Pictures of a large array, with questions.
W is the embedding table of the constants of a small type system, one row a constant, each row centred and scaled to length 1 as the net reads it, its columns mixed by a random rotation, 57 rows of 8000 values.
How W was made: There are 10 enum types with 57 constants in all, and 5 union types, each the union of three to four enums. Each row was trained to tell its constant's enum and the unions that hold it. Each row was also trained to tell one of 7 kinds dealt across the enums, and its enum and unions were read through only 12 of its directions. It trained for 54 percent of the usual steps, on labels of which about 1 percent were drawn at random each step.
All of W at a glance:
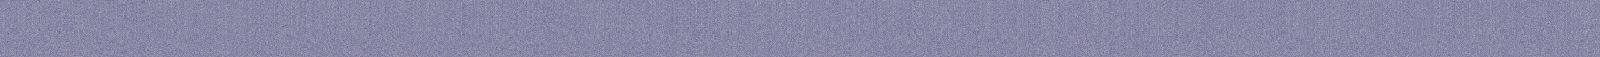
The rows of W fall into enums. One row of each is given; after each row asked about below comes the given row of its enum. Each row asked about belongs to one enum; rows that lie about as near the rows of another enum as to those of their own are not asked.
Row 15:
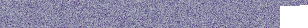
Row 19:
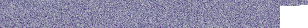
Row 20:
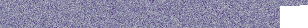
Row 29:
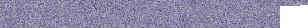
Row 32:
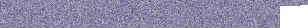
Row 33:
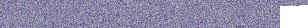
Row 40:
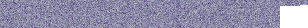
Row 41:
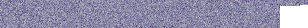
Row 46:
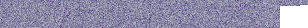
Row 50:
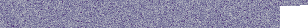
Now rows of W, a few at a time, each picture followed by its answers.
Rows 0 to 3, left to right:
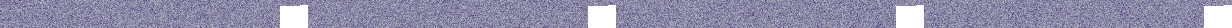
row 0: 40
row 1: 33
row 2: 32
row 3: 32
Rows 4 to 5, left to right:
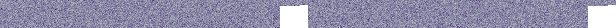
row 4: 20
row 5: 15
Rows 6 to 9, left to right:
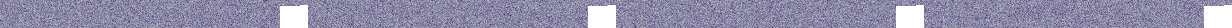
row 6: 32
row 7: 20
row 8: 41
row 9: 50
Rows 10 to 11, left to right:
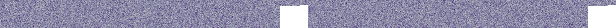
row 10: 46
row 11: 33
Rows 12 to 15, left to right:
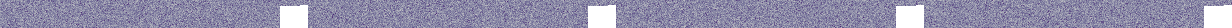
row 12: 29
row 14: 32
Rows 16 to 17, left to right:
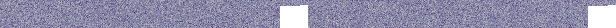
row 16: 20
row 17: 29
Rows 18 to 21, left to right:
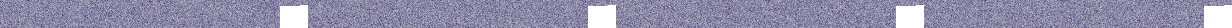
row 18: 50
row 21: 33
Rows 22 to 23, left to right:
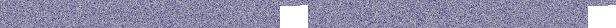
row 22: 50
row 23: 32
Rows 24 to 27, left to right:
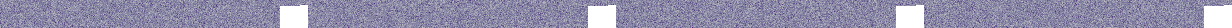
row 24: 20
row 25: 15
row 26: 41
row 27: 20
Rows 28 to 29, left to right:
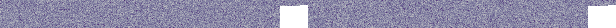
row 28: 41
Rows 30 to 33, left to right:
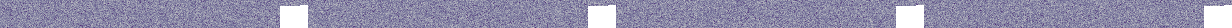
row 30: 29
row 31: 33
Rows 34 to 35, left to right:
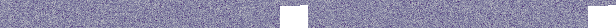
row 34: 20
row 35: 50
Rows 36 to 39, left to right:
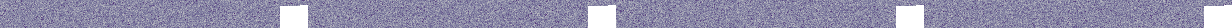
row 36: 15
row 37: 50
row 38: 46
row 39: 15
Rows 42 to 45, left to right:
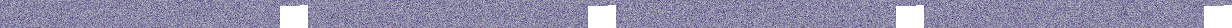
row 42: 19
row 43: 19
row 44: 46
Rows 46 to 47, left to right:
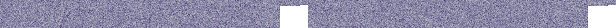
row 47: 33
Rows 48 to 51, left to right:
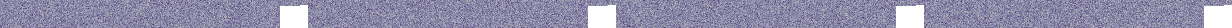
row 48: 19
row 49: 19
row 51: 19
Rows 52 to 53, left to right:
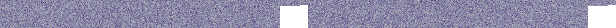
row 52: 46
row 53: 19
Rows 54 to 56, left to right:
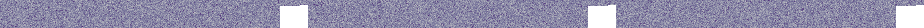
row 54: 50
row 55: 40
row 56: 46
